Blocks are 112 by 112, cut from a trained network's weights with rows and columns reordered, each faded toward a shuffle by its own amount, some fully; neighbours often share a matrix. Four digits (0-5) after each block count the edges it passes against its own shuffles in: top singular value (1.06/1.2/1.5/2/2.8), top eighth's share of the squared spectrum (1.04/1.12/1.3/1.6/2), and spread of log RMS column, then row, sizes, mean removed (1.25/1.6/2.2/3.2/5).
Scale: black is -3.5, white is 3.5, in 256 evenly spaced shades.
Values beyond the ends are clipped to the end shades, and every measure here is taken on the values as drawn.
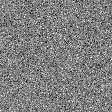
0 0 0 0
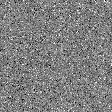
0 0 0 0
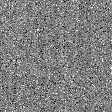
1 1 0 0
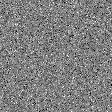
0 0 0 0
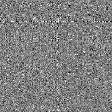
3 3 2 2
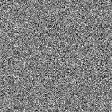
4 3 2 1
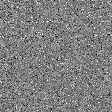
1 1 0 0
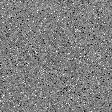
0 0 0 0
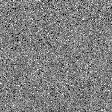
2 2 0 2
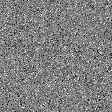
0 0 0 0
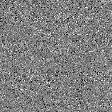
2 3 0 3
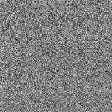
3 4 2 2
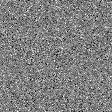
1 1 0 1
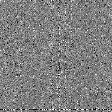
3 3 2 2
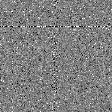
3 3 2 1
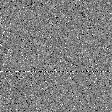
3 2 1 1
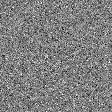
1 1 0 0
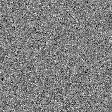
1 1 0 0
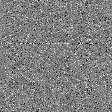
2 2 1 1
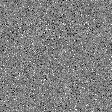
1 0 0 0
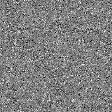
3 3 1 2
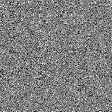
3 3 2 2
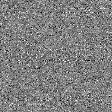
2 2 0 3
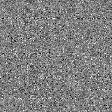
2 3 1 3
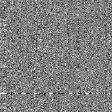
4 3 3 2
